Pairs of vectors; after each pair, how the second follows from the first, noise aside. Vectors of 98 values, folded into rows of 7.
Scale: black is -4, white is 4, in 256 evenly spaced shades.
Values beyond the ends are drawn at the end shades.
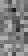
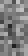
reversed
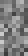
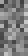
reversed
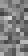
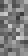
reversed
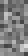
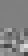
partly zeroed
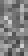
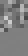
partly zeroed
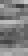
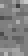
partly zeroed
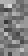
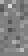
partly zeroed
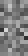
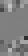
partly zeroed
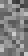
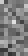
reversed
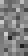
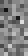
reversed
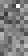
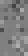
partly zeroed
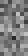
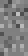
partly zeroed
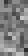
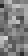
reversed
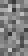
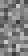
reversed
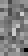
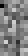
reversed
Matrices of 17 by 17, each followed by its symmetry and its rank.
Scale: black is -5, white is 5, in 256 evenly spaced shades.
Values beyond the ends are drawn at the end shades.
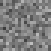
neither, full rank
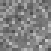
symmetric, full rank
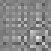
symmetric, rank three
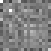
symmetric, rank three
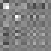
symmetric, rank two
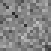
symmetric, full rank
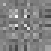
symmetric, rank three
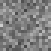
neither, full rank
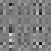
neither, rank two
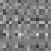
neither, rank three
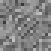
symmetric, full rank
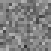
neither, full rank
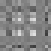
symmetric, rank two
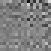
neither, rank three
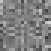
neither, rank three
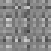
neither, rank two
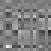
neither, rank two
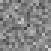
symmetric, full rank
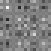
symmetric, rank two
